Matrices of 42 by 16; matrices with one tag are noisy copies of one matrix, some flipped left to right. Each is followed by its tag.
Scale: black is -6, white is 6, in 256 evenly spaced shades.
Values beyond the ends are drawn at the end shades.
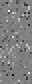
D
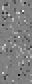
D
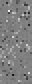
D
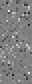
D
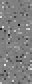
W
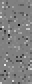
W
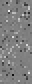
D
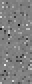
W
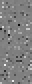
W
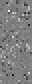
D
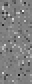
D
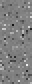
W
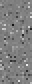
W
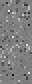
D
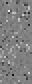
D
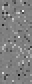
D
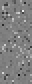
D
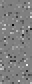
W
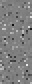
W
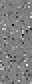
W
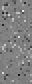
D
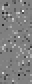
D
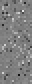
D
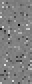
W
